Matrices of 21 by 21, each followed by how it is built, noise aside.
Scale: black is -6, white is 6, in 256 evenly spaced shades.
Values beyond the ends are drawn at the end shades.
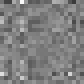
low rank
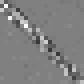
banded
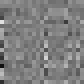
low rank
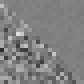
lower triangular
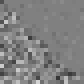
lower triangular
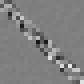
banded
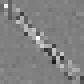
banded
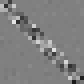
banded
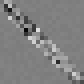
banded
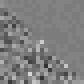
lower triangular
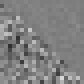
lower triangular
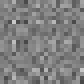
low rank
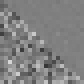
lower triangular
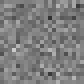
low rank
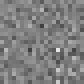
low rank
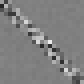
banded
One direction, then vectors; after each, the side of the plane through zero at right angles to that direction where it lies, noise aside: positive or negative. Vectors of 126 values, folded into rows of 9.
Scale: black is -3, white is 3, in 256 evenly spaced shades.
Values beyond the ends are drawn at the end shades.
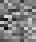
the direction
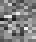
positive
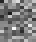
positive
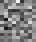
positive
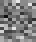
negative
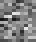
positive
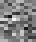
negative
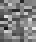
positive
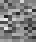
negative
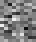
negative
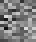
positive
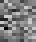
positive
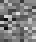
positive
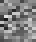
positive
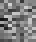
positive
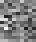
negative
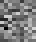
positive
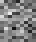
negative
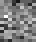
positive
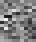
negative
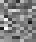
negative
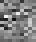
positive
